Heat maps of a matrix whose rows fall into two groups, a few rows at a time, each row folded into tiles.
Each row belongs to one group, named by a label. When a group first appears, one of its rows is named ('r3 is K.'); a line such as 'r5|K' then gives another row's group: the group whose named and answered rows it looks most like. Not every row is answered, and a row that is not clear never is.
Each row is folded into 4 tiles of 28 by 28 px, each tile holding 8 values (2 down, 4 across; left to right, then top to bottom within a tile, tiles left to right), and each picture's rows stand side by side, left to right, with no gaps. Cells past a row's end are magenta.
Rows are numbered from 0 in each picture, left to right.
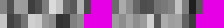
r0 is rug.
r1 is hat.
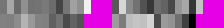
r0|hat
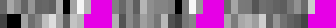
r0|rug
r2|hat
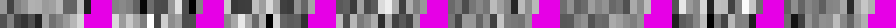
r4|rug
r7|rug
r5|rug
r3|rug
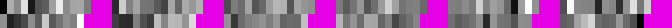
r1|rug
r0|rug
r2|rug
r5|hat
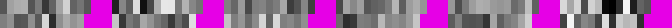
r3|rug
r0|rug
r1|rug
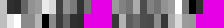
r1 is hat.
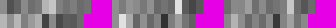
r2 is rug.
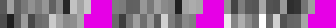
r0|rug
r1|rug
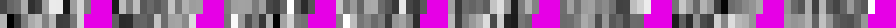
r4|rug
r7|hat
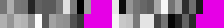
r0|hat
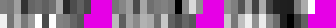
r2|hat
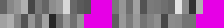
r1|hat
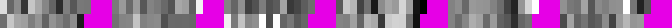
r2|hat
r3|hat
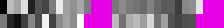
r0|rug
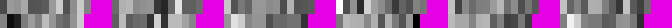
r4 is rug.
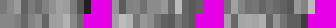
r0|hat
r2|hat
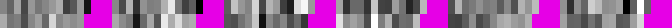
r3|hat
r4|rug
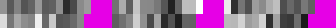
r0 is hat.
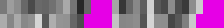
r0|hat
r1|hat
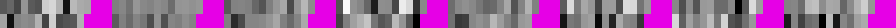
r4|rug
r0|rug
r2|rug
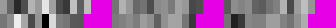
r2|rug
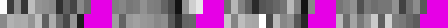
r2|hat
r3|hat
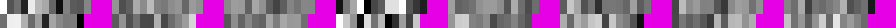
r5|hat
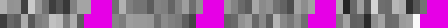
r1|hat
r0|rug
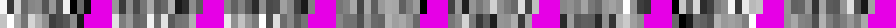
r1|hat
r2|hat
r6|rug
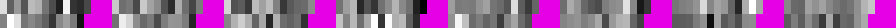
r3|hat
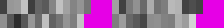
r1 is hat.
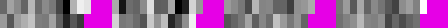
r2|rug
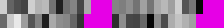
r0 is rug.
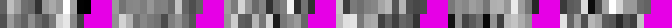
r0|hat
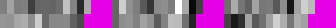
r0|hat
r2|rug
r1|hat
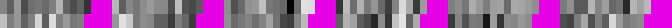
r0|hat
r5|rug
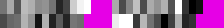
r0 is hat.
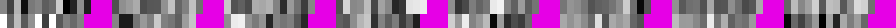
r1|rug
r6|hat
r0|hat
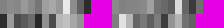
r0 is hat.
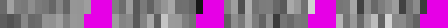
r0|rug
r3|hat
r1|hat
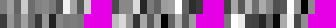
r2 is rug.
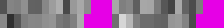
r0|rug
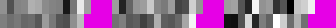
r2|rug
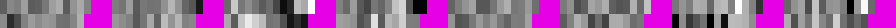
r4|rug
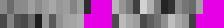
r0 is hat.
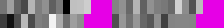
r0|rug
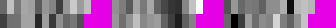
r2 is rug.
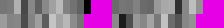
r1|rug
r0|hat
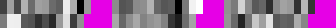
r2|rug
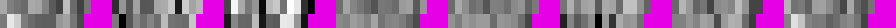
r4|hat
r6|hat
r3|hat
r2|hat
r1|rug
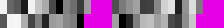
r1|rug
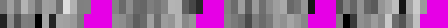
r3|rug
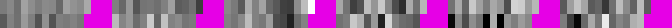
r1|hat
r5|rug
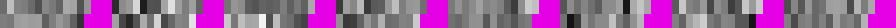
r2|hat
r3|rug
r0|hat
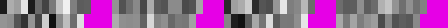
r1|hat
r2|rug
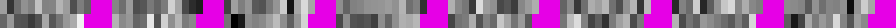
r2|rug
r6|rug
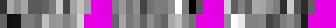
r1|hat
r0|rug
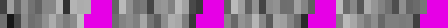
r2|hat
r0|rug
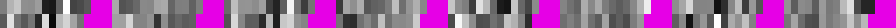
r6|rug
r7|hat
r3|rug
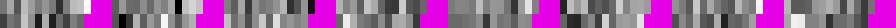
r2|hat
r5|rug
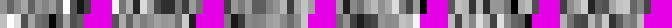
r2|rug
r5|rug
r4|hat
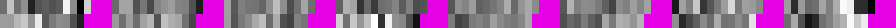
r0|hat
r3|hat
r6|rug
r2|rug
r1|hat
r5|rug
